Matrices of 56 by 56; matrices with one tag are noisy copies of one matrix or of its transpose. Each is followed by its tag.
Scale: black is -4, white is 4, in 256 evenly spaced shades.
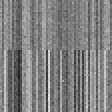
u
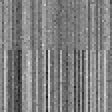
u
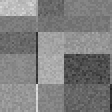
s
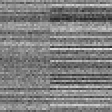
u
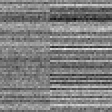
u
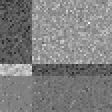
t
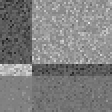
t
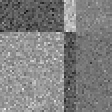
t
